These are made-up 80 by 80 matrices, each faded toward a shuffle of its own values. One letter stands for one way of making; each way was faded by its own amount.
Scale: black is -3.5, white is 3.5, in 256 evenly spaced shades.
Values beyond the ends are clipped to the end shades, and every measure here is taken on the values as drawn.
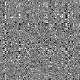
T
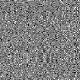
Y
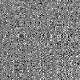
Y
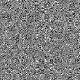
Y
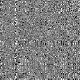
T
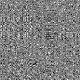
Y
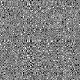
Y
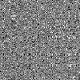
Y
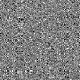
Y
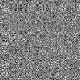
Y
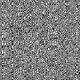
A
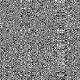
Y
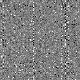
A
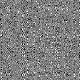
A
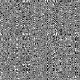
T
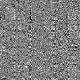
A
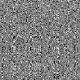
A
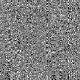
A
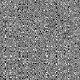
T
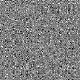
A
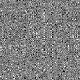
Y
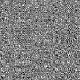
Y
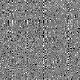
T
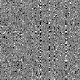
A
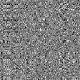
Y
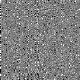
T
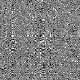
A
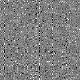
T
